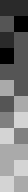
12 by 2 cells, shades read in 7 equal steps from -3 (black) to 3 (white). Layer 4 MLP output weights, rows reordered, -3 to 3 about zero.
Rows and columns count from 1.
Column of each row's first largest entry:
1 1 2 2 1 1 2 2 1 1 2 1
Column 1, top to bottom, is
-2 -1 -2 -3 -1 1 -1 0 2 1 1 2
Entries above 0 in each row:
0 0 0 0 0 1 1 1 1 2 2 2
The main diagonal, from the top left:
-2 -3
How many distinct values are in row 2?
2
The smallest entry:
-3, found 2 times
